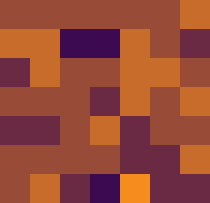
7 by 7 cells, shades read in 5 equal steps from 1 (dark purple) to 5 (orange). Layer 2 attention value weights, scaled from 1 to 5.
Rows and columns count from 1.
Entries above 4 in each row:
0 0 0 0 0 0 1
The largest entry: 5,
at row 7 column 5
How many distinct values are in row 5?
3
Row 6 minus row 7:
0 -1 1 2 -3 0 2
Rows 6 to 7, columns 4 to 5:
3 2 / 1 5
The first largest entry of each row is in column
7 1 2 5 4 7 5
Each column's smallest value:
2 2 1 1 2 2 2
